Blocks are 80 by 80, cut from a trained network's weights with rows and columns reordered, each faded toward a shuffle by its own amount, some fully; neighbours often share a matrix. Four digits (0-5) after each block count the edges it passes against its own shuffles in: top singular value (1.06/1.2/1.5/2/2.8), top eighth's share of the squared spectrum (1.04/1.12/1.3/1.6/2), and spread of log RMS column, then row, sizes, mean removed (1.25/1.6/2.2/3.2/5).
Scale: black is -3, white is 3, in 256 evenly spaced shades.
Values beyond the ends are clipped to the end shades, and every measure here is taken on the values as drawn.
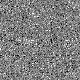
2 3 1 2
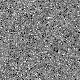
0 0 0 0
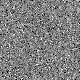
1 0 0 0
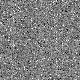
1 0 0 0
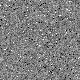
0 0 0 0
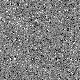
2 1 0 1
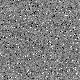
0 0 0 0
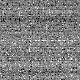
3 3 2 1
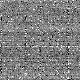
3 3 2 1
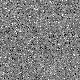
0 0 0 0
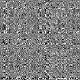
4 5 3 3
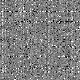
3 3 1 2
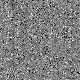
1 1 0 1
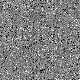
1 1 0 1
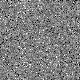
2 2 0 1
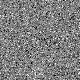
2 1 0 0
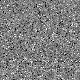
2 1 0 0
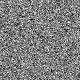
2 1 0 0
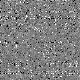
3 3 1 2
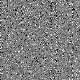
2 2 2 0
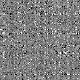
3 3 1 3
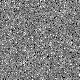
1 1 0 0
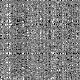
4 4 2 3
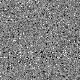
2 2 0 1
